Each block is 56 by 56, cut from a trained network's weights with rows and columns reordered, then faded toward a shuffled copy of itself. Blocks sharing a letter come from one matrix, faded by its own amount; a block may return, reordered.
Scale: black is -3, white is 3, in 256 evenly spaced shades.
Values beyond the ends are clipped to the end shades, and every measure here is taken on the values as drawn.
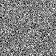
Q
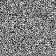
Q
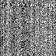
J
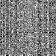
J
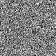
Q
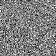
Q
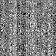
J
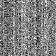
J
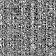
J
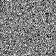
Q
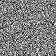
Q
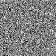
Q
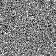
Q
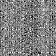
J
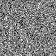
Q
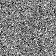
Q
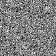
Q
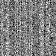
J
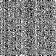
J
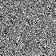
Q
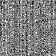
J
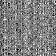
J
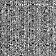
J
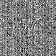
J
